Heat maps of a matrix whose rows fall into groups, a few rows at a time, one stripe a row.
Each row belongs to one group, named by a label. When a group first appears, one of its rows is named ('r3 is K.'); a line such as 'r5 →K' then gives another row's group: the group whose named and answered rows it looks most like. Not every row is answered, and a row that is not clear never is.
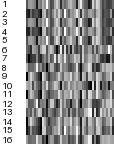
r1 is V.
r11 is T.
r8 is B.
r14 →T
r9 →T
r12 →B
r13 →B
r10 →V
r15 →T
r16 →B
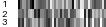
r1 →T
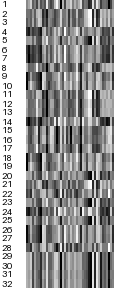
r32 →V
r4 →T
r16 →B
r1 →V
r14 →T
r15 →B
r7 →T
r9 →T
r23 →V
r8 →B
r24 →T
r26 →T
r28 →B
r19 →T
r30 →V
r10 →T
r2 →B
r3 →B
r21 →B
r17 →B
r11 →B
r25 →V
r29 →V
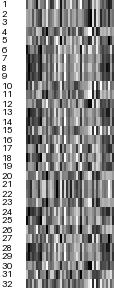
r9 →T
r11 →B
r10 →B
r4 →B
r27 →V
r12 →V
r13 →T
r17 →V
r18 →T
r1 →V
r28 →T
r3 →V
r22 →B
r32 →B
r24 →T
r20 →B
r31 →B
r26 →B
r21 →B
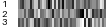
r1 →B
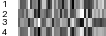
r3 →V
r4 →B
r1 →B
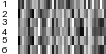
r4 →V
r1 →B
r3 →V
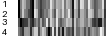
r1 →T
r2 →T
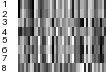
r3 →V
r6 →V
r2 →T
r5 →V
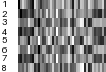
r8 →B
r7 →T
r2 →T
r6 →B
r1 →T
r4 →T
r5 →V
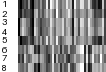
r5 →T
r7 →B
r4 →T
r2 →T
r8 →B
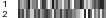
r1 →V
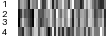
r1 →V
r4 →B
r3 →T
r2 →T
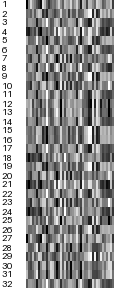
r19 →B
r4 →T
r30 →B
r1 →T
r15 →B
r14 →V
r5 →B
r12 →V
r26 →B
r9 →B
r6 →V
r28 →B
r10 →B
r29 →B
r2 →B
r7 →B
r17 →V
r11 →V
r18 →T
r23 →B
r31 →B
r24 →T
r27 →T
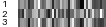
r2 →B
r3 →V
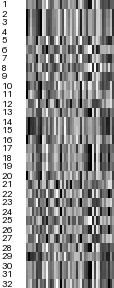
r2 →T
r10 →T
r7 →V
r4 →T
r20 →T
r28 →V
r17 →V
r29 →T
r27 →B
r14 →T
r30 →V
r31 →V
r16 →T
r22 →V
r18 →V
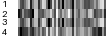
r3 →B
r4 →T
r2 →T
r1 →B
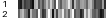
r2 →V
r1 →T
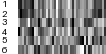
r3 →B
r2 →T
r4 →T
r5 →V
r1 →T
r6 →B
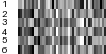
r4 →T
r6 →T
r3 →B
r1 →V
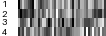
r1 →T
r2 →T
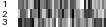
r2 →B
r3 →T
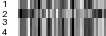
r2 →T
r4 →B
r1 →B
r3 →B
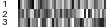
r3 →V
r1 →T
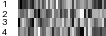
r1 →T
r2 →B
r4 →V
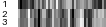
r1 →T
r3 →B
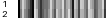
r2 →T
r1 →T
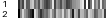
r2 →T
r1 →B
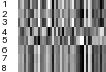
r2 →V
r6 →V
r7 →V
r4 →B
